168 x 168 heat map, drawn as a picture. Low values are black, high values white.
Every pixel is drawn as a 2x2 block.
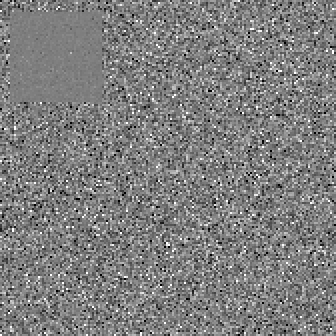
No overall slope runs across the table. No row or column stands out. The top left is the calmest part. The texture is fine-grained noise. An odd patch, calmer than its surroundings, sits in the top left. There are no regular stripes.
